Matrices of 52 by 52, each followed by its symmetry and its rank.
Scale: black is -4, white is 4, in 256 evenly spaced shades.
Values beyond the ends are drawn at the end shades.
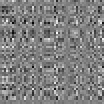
neither, rank three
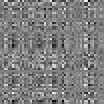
neither, rank three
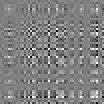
symmetric, rank two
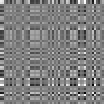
symmetric, rank one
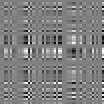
neither, rank one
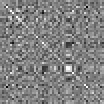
symmetric, rank five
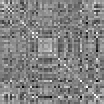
symmetric, rank five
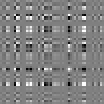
symmetric, rank one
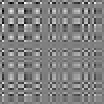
symmetric, rank one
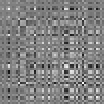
symmetric, rank two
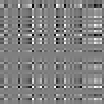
neither, rank one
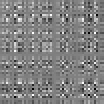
symmetric, rank two
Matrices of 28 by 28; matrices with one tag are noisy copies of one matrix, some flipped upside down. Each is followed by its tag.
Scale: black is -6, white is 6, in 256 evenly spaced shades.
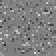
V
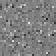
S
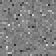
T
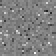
V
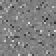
S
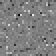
T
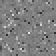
S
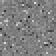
V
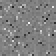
S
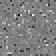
T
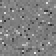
V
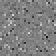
S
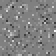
S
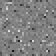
T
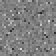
S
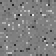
T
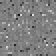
T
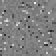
V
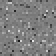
T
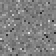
S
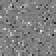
S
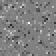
S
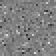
V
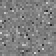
V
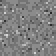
V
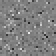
S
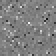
S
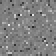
T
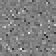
S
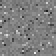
V
